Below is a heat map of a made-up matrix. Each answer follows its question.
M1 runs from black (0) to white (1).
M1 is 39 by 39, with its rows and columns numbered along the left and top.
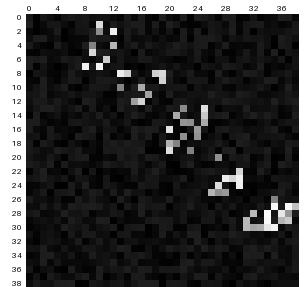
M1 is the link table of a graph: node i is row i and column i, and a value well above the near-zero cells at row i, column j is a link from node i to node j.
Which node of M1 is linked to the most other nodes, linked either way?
node 30
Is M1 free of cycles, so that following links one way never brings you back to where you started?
yes
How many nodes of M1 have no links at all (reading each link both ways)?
2
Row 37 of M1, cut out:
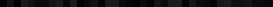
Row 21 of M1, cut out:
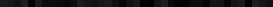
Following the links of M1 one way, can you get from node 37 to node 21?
no
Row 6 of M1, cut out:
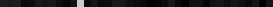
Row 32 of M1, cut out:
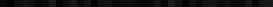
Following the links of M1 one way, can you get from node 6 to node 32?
yes
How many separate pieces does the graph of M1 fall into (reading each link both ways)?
3
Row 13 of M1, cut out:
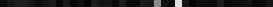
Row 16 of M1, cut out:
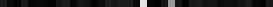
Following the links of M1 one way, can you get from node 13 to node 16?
no
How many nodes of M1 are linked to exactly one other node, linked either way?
5
